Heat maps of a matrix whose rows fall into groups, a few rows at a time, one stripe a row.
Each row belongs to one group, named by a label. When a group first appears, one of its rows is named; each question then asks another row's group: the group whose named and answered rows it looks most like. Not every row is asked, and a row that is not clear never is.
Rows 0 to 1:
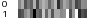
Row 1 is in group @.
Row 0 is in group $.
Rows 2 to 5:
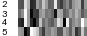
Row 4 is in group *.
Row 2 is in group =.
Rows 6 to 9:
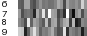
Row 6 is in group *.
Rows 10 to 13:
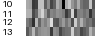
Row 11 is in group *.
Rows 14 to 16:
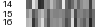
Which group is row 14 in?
=
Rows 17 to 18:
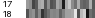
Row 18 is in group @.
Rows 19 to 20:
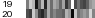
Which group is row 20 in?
*
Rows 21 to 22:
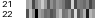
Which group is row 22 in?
@
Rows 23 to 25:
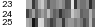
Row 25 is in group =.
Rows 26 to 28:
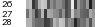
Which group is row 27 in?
$
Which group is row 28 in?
$
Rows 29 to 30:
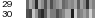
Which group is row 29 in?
@
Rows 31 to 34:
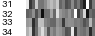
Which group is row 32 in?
@
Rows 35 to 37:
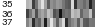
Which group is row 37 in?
$
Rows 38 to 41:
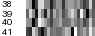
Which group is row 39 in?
@
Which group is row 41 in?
*
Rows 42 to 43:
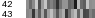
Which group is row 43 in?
$
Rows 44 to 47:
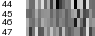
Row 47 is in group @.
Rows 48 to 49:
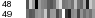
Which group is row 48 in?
@
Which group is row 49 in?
=
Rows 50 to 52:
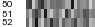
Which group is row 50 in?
*
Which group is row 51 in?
$
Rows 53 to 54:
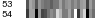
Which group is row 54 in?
@
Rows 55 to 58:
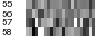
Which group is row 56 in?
=
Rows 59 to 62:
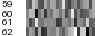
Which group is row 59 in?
=
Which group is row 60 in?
$
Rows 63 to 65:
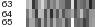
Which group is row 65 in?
$
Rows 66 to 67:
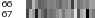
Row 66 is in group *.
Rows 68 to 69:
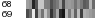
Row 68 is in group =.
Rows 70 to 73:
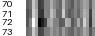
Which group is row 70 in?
=
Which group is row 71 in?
=
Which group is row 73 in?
=
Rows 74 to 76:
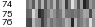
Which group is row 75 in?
=
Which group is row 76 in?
*
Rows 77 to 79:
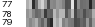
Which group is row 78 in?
$
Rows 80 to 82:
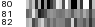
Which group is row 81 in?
=
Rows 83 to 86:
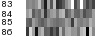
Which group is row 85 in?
*
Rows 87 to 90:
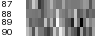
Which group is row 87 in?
=
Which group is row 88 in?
@
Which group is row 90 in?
$
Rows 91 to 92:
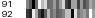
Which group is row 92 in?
*
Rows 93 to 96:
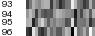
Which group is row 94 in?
$
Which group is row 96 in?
*
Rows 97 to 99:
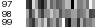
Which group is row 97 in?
*
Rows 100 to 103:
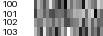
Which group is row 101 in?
@
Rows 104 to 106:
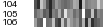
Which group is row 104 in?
*
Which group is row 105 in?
@
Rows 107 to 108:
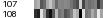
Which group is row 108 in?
*
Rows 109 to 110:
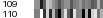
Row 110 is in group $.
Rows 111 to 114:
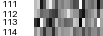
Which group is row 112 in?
$
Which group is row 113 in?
*
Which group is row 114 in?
$
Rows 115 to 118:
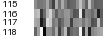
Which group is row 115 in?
@
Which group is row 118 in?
$
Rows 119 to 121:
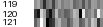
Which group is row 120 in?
*
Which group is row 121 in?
=
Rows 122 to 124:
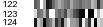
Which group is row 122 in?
=
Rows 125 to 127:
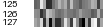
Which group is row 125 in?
=
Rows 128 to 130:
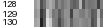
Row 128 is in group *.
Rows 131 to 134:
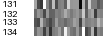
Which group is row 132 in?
@
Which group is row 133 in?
*
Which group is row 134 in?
@
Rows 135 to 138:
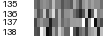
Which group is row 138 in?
=
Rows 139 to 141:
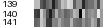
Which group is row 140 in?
*
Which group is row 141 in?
=
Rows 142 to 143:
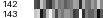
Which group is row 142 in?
*
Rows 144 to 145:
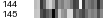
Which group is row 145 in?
$
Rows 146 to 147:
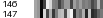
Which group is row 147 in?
$
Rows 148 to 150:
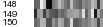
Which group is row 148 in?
=
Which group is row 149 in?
@
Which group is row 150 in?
=
